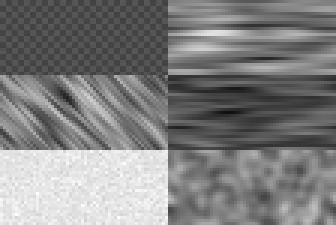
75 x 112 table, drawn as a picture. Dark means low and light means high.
The table splits into 3 rows of 2 panels. Panel 1,1: low, checkered, faint in contrast. Panel 1,2: middling, streaked across, strong in contrast. Panel 2,1: middling, slanting down to the right, strong in contrast. Panel 2,2: low, streaked across. Panel 3,1: very high, fine-grained, faint in contrast. Panel 3,2: middling, blotchy.
